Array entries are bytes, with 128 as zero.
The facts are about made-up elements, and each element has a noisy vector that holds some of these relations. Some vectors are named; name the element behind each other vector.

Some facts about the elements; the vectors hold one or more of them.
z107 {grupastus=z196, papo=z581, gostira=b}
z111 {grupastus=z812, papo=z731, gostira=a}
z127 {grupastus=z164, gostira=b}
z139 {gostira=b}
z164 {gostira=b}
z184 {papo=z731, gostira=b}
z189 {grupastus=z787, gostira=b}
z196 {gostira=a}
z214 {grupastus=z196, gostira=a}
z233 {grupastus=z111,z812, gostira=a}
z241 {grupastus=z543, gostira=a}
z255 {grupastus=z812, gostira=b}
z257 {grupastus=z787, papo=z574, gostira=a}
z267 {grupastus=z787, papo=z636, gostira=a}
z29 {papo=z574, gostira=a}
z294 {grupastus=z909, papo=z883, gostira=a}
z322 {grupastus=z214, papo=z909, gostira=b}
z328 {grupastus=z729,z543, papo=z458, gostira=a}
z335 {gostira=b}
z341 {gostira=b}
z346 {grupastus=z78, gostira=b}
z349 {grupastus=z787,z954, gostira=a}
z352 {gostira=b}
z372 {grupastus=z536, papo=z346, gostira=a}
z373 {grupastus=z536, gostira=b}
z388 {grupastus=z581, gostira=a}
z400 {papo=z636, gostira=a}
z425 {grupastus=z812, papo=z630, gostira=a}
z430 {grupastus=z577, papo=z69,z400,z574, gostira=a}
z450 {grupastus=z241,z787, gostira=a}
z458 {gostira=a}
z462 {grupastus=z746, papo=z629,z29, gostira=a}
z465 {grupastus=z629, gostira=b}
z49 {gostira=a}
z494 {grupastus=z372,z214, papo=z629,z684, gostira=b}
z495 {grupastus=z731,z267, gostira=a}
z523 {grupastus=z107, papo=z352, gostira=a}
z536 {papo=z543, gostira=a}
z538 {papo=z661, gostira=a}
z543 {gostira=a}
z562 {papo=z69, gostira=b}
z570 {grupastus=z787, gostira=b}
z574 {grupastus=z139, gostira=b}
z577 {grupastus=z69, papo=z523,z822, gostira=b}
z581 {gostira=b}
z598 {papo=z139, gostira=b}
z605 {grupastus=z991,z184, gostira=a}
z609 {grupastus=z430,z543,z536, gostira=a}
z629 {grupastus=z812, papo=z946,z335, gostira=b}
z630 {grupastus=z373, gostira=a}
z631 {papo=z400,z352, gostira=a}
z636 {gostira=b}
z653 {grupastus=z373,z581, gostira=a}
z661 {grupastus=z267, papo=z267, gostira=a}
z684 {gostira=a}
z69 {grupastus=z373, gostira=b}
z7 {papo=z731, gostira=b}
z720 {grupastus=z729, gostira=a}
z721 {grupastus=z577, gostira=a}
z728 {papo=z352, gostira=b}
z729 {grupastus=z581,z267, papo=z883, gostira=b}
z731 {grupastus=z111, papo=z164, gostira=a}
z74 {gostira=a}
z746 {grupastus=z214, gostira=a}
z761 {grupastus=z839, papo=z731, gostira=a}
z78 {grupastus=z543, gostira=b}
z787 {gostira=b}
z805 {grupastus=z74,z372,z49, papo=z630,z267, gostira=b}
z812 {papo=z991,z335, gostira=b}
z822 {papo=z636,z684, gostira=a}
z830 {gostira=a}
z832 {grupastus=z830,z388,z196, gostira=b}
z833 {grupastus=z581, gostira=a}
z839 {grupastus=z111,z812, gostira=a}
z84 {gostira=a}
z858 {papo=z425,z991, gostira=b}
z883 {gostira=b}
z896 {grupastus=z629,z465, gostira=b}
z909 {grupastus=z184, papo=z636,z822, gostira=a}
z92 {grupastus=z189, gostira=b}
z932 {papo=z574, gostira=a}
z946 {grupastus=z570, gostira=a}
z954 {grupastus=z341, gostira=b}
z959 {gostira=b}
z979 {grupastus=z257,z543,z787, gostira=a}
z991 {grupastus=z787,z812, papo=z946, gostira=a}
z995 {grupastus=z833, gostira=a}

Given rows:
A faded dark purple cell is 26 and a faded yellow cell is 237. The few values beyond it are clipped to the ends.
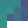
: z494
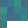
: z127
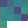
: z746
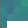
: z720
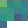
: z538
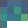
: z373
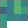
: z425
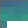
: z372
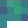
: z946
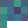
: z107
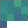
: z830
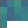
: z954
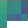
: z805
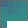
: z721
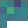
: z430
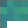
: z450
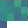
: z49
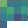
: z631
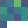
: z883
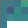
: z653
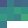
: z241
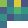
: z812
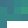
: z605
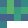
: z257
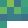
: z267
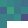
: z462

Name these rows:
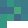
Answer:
z630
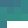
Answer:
z328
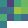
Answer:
z111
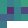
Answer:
z729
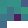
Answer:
z352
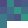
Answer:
z69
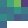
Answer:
z335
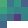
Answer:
z728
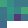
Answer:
z400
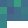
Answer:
z832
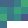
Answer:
z761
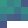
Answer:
z562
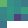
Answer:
z822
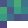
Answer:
z164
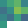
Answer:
z991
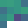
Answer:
z684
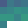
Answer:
z609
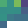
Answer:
z858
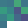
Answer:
z196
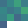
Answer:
z458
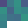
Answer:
z346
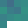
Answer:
z294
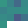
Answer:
z909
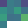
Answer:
z78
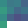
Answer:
z322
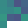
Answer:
z577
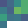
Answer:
z731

